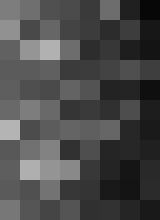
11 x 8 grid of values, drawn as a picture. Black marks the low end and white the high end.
No regular stripes run through it. The bottom right is the smoothest part. Overall the values sit about 30% of the way up the scale. Values rise toward the left.
